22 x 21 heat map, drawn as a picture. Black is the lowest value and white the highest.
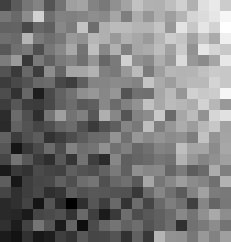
Slope: up to the top right. Ninth with the highest average: top right. Grain: fine. Stripes: none. Mirror symmetry: none. Ninth with the lowest average: bottom left. Odd rows or columns: none.
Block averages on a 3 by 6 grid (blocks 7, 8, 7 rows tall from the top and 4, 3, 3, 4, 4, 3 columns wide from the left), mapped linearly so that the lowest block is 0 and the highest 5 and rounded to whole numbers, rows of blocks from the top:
223345 | 112234 | 001123
